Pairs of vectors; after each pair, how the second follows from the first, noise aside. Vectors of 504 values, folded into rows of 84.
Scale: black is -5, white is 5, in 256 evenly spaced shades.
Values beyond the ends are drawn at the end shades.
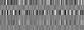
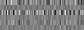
negated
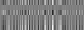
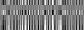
scaled up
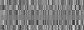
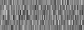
shuffled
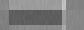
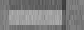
negated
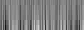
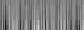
copied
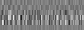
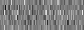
shuffled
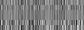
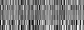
scaled up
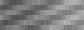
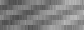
copied
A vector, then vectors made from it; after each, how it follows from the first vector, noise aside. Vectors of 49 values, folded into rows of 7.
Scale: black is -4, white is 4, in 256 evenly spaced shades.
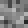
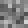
negated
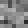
copied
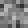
reversed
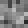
copied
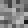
copied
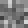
negated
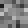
reversed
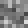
negated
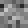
reversed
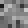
reversed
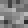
copied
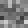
negated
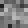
reversed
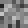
reversed
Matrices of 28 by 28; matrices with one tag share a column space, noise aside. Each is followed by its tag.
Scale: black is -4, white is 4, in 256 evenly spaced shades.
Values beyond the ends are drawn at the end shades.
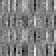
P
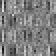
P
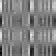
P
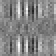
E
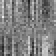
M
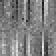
M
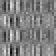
P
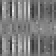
E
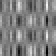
P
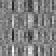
P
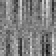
M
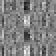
P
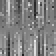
M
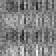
P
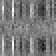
E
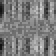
E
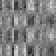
P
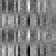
P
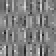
P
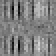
E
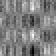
P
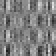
P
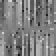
M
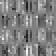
P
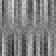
M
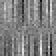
M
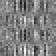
P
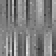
M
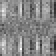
E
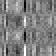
P
